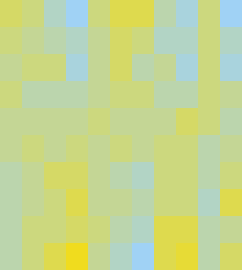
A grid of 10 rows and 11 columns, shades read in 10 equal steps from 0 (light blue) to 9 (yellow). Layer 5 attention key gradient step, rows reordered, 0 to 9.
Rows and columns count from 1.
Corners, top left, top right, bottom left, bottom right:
6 0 3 6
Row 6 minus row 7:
1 1 -2 -1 0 2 2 0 0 0 -1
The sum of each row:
41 40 39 43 47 48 46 49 50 54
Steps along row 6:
up down up down up down up same down up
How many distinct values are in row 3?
5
